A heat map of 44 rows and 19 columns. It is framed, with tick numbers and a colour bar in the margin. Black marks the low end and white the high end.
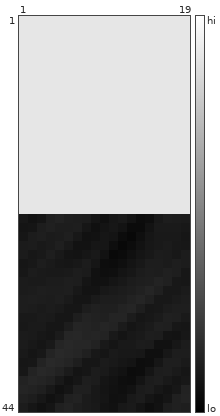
It is made of 2 by 1 panels. Panel 1,1: very high, flat. Panel 2,1: very low, slanting up to the right, faint in contrast.
